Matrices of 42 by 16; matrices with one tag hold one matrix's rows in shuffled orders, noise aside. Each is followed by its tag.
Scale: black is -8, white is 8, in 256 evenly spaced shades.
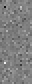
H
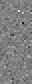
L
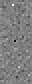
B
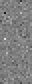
H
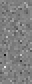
H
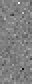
L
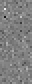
H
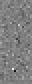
B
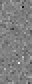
L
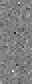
B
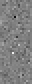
B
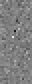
B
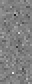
B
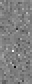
B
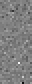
L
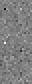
H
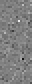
L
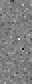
L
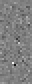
B
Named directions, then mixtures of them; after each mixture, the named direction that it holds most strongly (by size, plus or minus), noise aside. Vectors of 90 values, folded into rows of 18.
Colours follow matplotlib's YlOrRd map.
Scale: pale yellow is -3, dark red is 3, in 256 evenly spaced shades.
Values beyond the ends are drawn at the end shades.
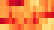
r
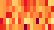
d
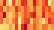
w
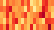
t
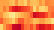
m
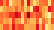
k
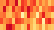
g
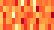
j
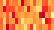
t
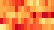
r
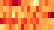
r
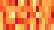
j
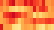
m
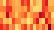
t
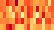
g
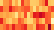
m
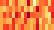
k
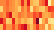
d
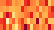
d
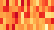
k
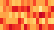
m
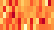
w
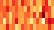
t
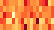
d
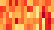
k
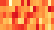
k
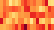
d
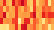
w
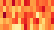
j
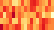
j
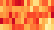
r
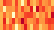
j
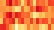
m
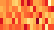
d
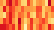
w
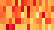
g
